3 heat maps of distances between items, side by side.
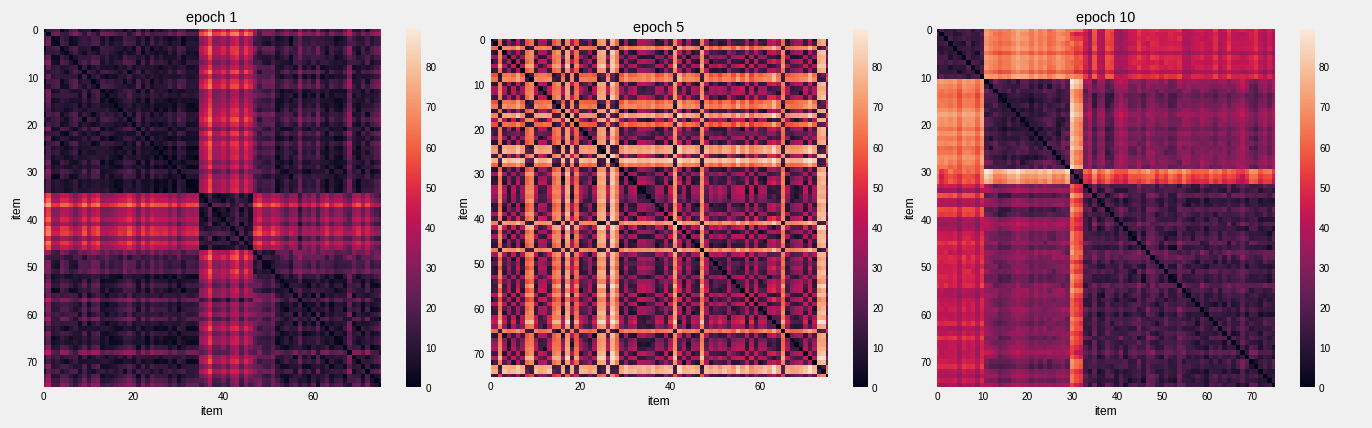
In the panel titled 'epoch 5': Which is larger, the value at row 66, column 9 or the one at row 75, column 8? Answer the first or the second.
the first
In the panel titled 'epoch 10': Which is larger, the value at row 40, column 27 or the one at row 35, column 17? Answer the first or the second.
the first
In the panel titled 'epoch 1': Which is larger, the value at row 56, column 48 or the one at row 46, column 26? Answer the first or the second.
the second
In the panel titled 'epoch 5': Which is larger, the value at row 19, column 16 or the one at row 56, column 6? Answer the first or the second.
the first
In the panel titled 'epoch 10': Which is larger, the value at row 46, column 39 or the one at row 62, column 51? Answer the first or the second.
the second
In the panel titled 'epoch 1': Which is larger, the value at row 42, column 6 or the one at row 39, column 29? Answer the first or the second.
the first
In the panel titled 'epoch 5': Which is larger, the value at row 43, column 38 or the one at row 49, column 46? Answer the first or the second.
the first
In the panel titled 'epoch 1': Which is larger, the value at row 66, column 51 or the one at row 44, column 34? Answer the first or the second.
the second
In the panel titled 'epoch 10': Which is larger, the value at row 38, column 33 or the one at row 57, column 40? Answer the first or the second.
the first
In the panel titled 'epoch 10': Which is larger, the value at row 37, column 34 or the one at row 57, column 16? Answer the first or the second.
the second
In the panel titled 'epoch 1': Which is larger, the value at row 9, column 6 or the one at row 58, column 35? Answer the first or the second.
the second
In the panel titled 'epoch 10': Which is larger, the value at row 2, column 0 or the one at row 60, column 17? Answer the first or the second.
the second
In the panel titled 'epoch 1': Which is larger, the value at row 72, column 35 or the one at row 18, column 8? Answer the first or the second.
the first
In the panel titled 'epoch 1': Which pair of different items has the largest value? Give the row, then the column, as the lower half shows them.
37, 1
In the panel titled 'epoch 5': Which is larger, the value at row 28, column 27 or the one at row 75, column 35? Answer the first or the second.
the second
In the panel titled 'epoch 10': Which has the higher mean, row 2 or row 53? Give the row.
2
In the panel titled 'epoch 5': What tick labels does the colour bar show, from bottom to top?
0, 10, 20, 30, 40, 50, 60, 70, 80
